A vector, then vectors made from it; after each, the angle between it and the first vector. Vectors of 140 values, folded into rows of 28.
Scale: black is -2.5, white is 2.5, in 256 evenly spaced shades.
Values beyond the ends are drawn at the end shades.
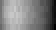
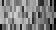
partly aligned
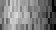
nearly parallel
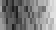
nearly opposite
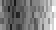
nearly opposite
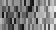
partly opposed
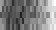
nearly opposite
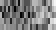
partly opposed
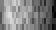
nearly parallel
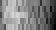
nearly parallel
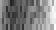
nearly opposite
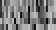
orthogonal
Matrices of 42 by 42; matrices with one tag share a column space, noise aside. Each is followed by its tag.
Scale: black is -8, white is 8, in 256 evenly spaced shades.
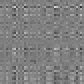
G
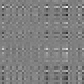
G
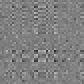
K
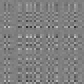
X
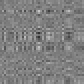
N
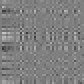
N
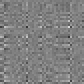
X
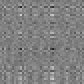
G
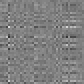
X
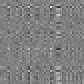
G
